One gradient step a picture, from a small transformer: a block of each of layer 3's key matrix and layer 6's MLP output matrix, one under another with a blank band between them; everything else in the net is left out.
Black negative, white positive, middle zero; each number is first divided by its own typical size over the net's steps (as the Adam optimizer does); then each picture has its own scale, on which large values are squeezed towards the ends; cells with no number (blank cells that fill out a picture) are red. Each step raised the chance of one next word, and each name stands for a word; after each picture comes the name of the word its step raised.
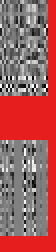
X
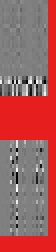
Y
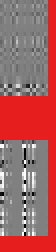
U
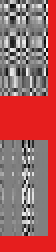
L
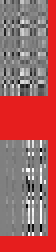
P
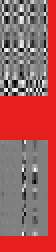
Y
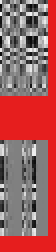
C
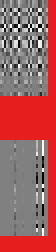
C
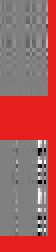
X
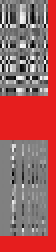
C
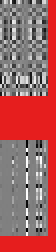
L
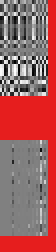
P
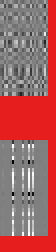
U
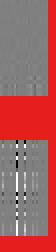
U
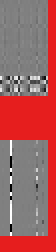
P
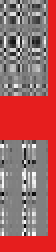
U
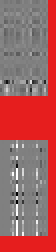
U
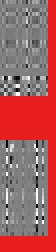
L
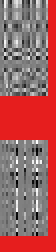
X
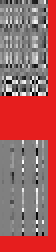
X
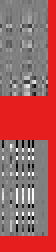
L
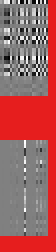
X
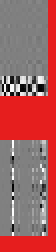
P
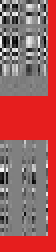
Y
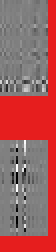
Y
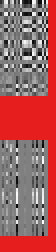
L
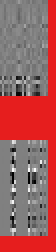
Y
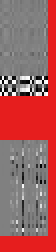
C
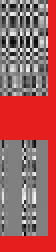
L
